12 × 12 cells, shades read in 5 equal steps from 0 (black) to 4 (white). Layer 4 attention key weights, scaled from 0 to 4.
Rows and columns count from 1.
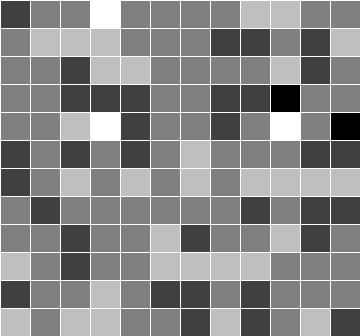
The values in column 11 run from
1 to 3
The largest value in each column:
3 3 3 4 3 3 3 3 3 4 3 3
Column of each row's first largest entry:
4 2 4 1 4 7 3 1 6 1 4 1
